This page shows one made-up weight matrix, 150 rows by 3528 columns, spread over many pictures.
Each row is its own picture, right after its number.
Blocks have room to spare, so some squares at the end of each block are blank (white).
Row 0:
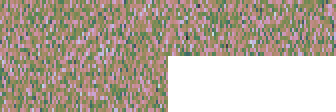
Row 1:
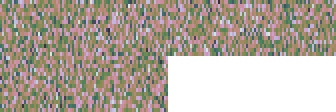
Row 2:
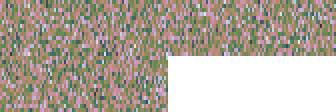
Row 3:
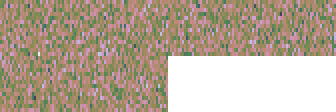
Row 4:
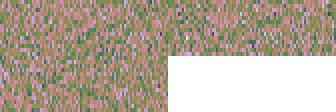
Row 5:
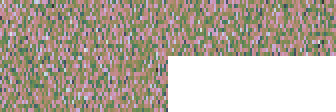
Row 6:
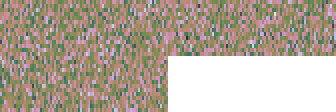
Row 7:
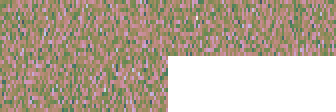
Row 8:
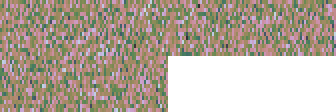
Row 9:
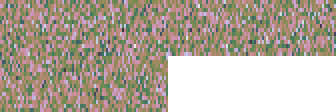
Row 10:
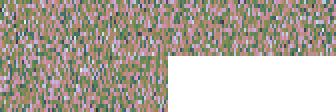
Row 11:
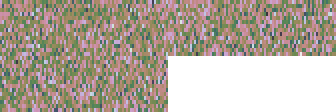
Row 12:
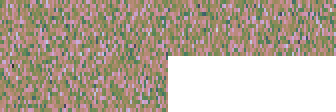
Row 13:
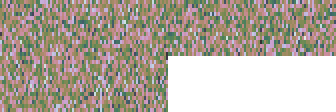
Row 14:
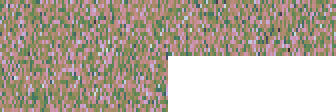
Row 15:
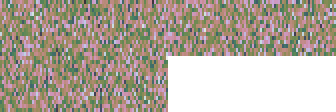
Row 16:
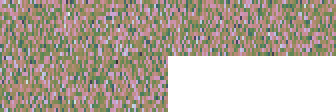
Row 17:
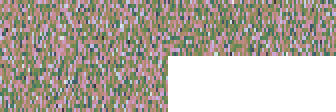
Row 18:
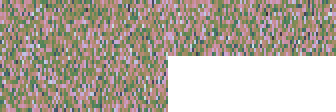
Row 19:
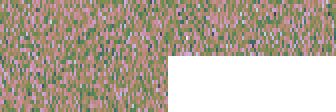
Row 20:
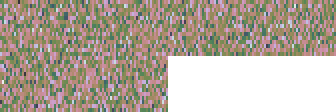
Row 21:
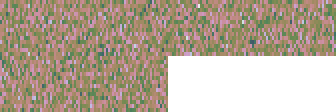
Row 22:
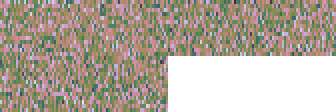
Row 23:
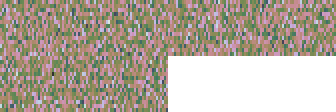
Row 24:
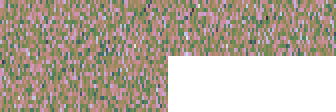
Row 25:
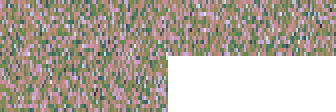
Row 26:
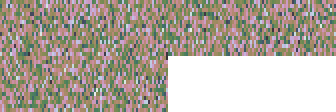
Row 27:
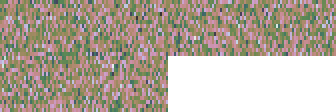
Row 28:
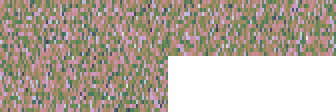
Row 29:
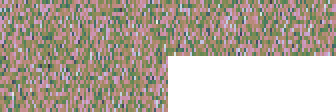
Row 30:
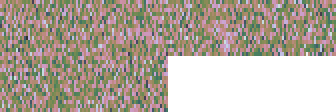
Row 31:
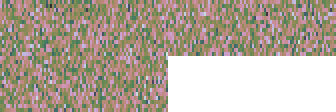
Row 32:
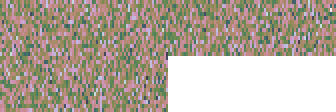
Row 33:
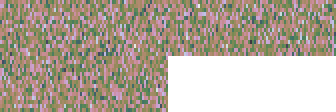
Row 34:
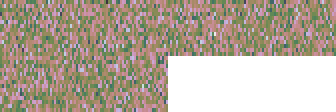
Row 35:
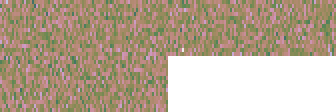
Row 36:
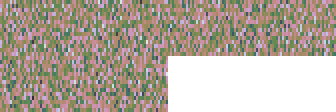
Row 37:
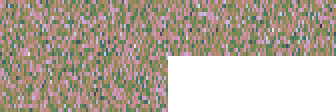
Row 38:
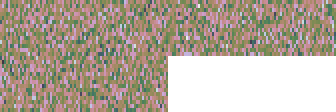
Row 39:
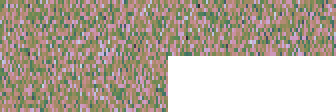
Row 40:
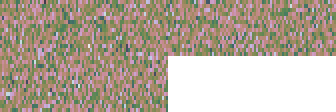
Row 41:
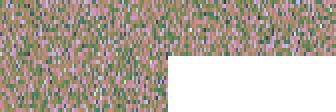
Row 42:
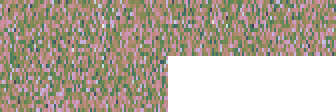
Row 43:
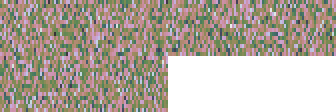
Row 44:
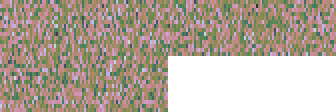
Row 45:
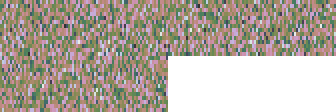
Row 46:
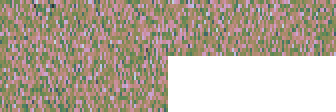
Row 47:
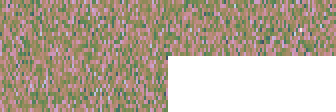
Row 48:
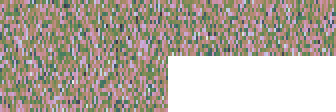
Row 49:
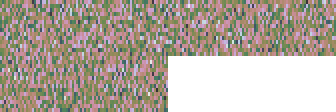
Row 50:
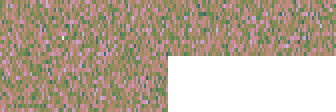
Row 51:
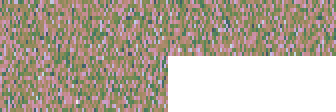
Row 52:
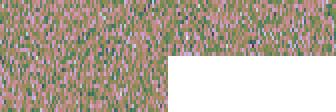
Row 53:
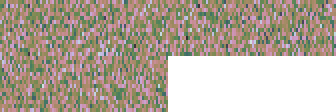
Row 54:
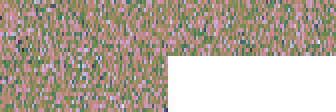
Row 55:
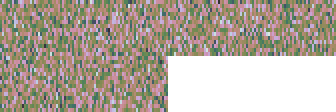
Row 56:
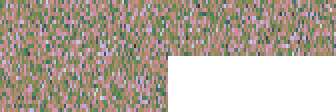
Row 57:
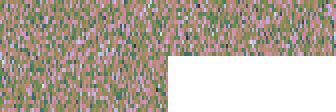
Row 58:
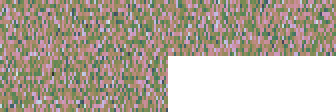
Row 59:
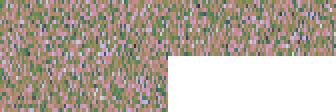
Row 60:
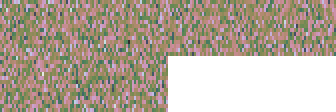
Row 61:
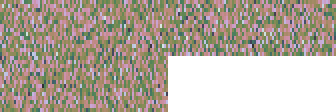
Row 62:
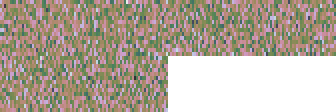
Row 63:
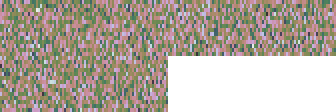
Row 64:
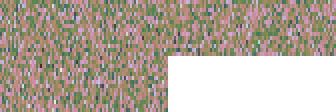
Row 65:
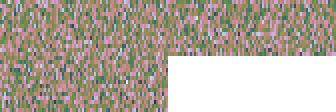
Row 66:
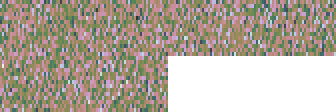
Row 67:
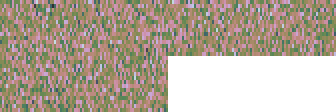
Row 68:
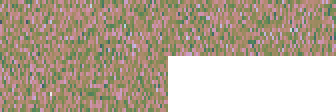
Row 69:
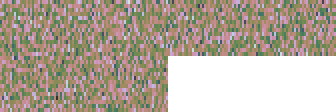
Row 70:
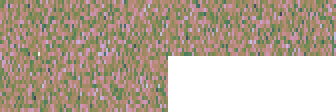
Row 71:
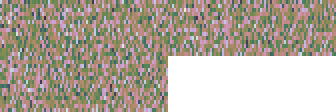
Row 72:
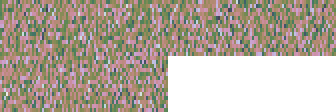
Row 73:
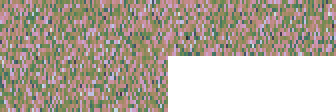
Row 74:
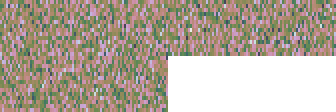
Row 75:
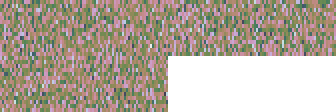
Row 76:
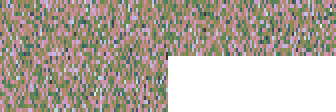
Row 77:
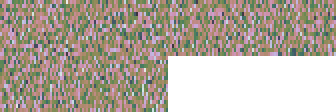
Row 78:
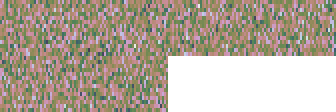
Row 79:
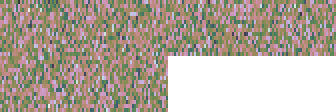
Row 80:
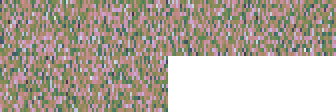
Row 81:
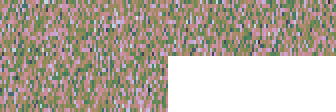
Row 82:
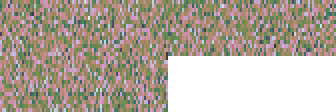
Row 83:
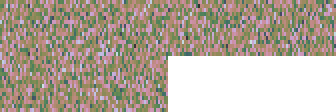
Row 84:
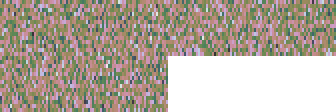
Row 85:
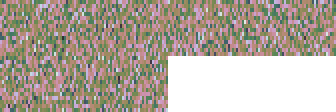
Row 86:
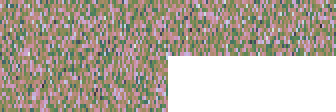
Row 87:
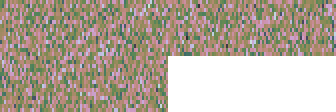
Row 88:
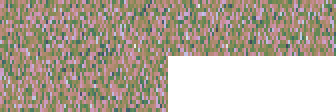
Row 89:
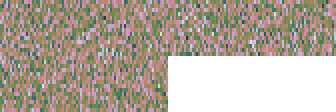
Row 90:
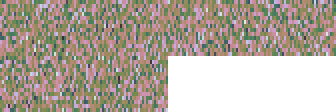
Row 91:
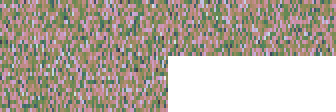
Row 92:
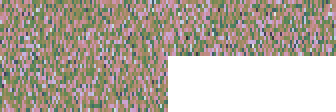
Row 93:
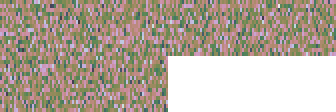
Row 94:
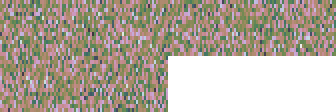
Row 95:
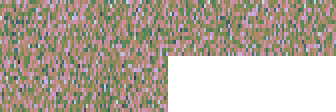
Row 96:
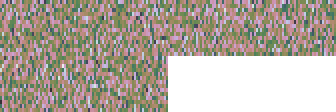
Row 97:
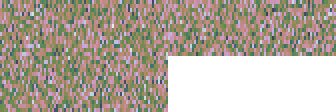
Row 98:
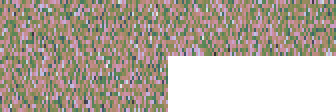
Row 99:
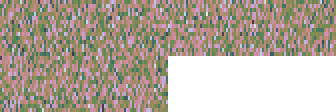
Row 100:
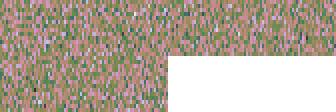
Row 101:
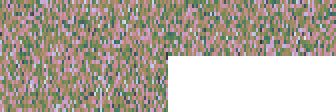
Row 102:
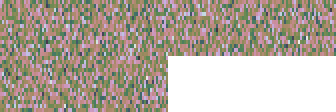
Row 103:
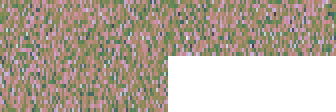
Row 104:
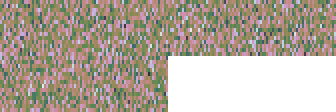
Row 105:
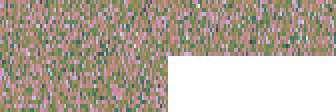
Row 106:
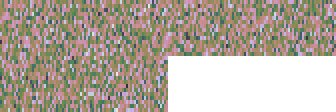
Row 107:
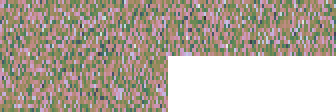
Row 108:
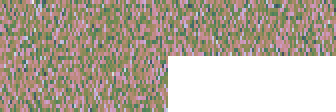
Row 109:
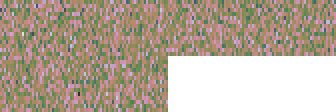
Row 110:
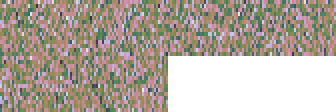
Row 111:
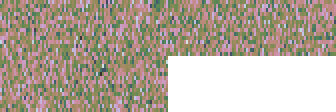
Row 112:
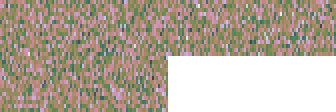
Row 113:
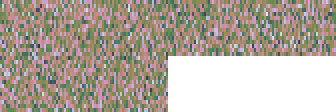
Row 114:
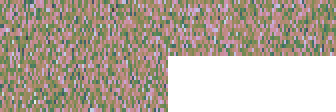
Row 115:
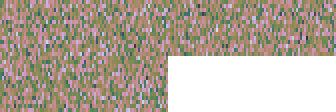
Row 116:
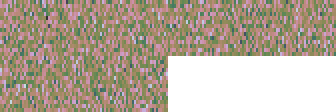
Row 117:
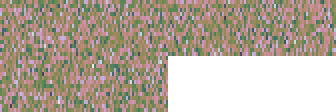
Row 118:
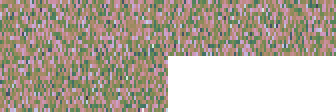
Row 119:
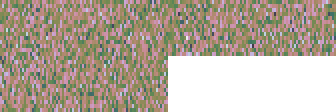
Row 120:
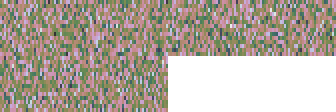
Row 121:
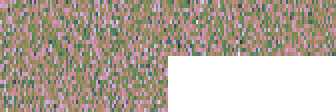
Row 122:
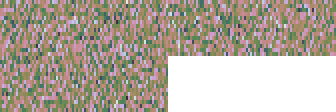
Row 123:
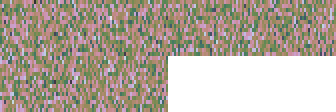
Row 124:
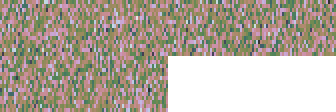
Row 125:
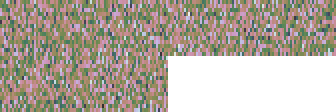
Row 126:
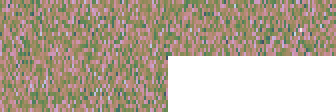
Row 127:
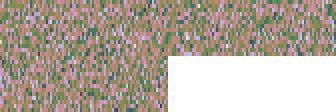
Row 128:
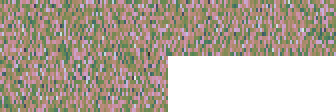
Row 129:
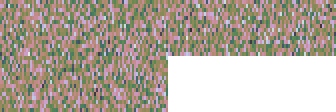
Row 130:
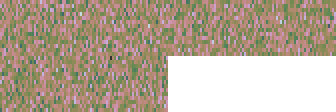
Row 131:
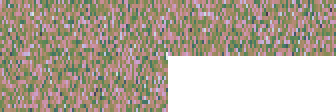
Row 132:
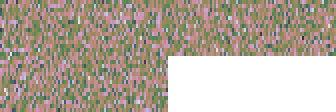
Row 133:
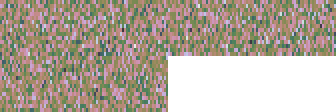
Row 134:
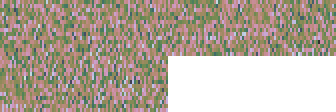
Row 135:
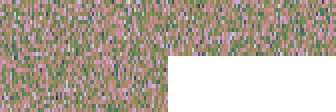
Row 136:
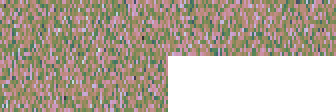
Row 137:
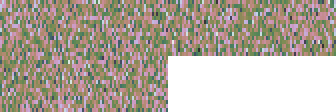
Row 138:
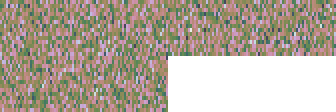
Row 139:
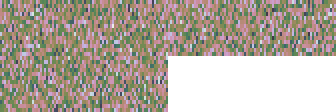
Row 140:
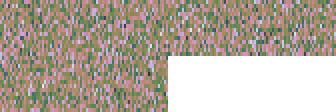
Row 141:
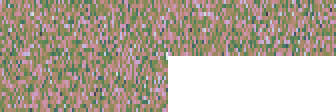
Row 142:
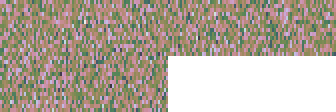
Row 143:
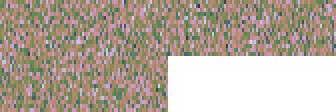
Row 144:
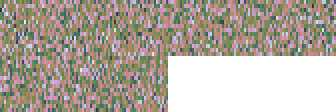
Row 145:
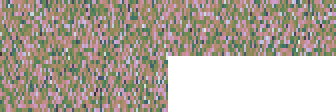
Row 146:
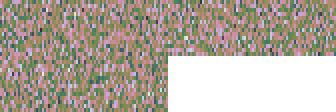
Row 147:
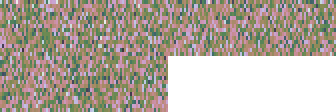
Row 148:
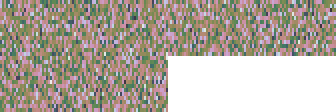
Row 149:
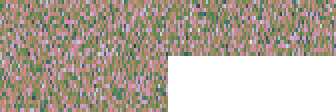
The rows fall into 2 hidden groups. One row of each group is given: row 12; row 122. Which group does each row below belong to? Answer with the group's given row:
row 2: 12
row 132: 122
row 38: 12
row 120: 122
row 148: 12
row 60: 122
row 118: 122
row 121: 122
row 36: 122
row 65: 122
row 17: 122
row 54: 122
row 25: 12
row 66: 122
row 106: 12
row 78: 12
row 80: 122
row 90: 122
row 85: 122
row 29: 122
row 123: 122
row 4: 12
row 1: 122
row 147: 122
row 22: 122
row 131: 12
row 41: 12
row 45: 12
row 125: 122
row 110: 122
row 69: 122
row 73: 12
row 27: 122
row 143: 12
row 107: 12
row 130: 122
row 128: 122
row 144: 122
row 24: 12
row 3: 12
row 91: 122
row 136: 122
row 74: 12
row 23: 122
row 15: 12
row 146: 122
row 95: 122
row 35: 122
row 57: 12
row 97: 12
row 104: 12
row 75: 12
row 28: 12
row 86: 12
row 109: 122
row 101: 12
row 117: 122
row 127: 12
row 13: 12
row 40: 122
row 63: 12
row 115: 12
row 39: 12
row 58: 122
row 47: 12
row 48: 122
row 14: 12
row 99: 122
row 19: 12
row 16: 122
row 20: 122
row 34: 122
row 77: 122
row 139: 12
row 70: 12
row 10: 122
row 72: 122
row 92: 12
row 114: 122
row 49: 122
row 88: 12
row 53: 12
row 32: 12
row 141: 12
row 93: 122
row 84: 122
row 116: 122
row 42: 122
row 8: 12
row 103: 12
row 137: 122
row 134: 122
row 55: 122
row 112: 12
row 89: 12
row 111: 122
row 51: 122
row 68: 12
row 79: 122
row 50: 12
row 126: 12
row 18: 12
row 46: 122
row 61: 12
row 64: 122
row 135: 122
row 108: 122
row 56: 12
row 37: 12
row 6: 12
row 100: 12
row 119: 12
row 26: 12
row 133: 12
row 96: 122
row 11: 12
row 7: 122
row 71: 122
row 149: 12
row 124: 122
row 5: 122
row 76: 12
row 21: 12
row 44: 122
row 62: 122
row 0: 12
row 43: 122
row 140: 12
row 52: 12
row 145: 12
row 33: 12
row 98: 122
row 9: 12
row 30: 122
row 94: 12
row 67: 122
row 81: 122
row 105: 12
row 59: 12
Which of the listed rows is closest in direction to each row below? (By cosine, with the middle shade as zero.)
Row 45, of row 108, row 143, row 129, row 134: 143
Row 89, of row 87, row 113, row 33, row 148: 87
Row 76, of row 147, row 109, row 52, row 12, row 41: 41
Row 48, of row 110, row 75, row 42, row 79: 79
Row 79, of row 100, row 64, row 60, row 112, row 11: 64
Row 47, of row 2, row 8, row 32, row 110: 32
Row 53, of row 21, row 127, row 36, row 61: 36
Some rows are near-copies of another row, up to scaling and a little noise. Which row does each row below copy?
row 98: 84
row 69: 135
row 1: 55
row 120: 43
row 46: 67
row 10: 144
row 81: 124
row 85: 90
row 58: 23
